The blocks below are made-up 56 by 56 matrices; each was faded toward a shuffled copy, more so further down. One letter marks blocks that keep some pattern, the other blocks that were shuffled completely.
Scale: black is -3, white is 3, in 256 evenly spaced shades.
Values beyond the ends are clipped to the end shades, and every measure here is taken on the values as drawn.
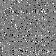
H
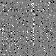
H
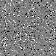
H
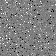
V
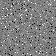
V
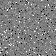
V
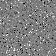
V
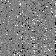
H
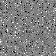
H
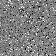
V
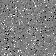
V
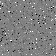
V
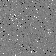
V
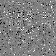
H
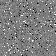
V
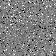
V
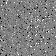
V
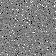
V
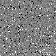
H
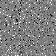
H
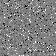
V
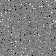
V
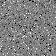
V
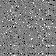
H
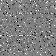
H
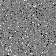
V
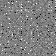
H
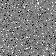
V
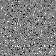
H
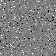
V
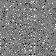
H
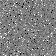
V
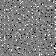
H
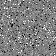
V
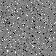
V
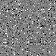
H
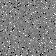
V
